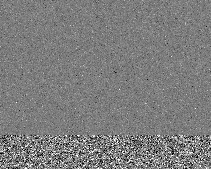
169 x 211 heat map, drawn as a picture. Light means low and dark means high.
A horizontal seam about 80% of the way down splits the table, and the top part is calmer. There are no regular stripes. On average the colour sits 50% of the way up the scale. Neither half mirrors the other. Fine speckle covers the field. A few values lie far out on both sides of the bulk.
